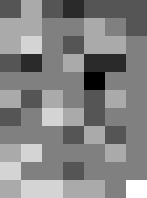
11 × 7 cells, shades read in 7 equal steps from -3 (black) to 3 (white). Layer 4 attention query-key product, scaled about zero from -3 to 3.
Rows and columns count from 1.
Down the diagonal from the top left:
-1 1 0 1 -3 1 0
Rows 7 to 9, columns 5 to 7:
-1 0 0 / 1 -1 0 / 0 1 0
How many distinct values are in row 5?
2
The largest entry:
3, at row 11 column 7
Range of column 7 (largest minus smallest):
4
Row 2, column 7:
-1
